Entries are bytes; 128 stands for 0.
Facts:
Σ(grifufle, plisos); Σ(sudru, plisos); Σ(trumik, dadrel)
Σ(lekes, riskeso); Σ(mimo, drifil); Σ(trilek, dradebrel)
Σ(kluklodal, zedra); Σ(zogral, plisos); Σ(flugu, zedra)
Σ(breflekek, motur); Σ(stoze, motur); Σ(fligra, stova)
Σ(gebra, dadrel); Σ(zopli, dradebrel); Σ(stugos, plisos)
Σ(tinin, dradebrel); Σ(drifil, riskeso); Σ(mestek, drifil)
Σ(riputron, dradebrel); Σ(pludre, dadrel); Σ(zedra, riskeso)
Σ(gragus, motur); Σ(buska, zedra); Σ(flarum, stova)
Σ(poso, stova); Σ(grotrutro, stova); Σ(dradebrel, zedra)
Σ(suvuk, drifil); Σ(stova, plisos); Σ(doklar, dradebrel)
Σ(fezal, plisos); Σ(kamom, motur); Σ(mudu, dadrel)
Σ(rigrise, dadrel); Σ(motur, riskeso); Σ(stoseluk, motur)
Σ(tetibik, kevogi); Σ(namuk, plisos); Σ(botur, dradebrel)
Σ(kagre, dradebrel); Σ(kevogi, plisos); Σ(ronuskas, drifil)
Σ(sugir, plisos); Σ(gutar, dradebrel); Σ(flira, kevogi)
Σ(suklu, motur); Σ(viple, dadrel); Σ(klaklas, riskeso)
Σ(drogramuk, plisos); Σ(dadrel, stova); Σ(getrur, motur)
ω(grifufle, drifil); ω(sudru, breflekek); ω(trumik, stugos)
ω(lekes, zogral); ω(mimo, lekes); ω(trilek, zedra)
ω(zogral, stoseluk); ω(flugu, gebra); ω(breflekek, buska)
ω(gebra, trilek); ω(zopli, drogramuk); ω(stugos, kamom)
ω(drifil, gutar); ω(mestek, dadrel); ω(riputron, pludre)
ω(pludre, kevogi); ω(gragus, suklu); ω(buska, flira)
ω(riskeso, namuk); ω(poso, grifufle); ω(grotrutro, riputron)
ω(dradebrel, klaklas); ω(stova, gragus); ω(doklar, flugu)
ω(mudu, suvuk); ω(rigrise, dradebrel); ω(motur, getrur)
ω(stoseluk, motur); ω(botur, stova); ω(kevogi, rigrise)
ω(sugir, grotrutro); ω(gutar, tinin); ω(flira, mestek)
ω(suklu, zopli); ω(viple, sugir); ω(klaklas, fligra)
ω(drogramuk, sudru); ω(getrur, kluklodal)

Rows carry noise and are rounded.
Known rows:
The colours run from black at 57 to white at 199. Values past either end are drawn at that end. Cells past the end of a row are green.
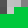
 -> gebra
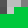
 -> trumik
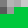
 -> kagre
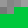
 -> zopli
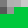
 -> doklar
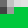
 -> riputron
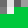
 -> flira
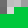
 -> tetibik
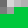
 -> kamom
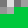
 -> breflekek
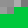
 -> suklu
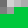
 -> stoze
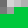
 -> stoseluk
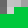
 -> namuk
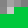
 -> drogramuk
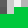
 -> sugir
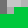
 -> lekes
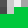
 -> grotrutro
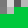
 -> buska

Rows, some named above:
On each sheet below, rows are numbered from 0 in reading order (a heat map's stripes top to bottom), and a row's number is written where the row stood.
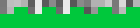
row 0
riskeso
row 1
dadrel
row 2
dadrel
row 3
doklar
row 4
buska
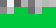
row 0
mestek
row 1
zedra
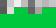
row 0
kevogi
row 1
kluklodal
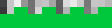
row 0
viple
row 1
plisos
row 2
klaklas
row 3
drifil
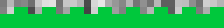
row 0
sudru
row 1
dradebrel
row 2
mimo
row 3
fligra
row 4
gragus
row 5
stova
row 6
flarum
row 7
motur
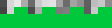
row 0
fligra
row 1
dradebrel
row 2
botur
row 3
poso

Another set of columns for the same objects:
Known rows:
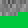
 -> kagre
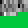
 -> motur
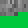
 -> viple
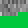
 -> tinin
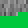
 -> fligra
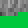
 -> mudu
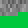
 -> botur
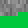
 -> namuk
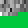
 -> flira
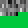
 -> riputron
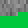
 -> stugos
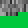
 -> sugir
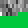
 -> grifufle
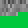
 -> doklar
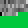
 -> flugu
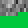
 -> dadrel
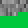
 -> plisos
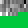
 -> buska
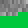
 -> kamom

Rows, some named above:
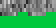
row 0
stova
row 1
lekes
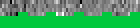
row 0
grotrutro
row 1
riskeso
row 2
buska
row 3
kluklodal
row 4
klaklas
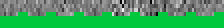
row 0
fligra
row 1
poso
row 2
zedra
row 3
poso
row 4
dradebrel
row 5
grotrutro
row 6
dadrel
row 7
doklar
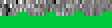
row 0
drifil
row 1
drogramuk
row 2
mestek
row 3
flarum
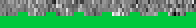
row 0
tetibik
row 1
sudru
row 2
zopli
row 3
poso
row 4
breflekek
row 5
zedra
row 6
kevogi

